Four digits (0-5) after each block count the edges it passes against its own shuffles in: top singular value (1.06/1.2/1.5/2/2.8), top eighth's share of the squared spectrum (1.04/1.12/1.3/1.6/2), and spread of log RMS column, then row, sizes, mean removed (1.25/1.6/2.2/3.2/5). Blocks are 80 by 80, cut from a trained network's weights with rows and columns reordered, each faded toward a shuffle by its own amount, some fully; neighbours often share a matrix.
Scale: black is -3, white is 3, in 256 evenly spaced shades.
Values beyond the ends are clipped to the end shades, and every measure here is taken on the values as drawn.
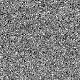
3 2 0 1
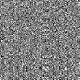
4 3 2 2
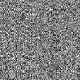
4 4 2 2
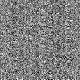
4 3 1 2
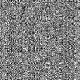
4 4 1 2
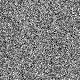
0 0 0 0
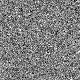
2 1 0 0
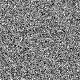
0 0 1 0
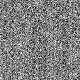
3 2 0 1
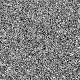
0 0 0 0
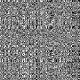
4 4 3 3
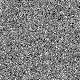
0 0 0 0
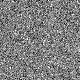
1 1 0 0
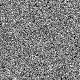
0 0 0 0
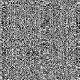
3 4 1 2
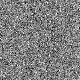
2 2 0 0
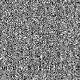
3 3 0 1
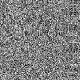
3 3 1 1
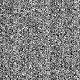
3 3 0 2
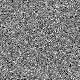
1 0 0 0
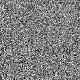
3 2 1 1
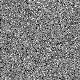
1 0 0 0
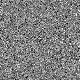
2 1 0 0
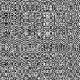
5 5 3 2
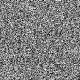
3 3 0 0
